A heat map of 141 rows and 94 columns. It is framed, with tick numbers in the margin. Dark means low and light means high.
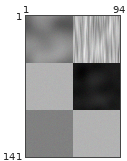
It is made of 3 by 2 panels. Panel 1,1: middling, smooth. Panel 1,2: high, streaked downward. Panel 2,1: high, flat. Panel 2,2: very low, smooth, faint in contrast. Panel 3,1: middling, flat. Panel 3,2: high, flat.
